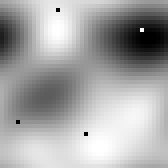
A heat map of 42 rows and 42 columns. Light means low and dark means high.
The bottom right is the smoothest part. Four lone cells stand out: three far higher and one far lower than their neighbours. The ninth with the highest average is the top right. The halves do not mirror each other.
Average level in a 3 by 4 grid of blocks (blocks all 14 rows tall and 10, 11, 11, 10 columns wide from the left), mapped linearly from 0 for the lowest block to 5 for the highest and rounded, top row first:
3 0 3 5
3 3 2 2
1 1 0 1
